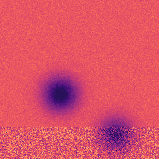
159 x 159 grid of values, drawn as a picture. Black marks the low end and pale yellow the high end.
Dips: two. Mirror symmetry: none. Histogram: skewed, a long tail of low values. Seam: horizontal, 80% of the way down, the top part calmer. Stripes: none.
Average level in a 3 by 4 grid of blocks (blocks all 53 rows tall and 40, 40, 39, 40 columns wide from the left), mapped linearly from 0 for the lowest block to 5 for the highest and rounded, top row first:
5555 | 5055 | 5423
